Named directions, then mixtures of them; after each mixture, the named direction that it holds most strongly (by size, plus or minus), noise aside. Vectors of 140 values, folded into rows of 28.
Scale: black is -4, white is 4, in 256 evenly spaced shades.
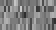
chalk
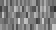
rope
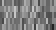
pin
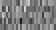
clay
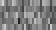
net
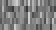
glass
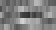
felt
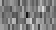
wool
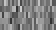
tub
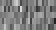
chalk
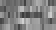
felt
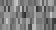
chalk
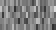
rope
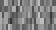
tub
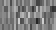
rope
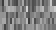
glass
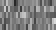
chalk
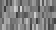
chalk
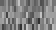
wool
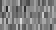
clay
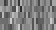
tub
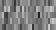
chalk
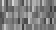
glass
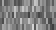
pin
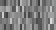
tub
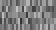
clay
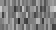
rope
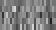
pin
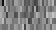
pin
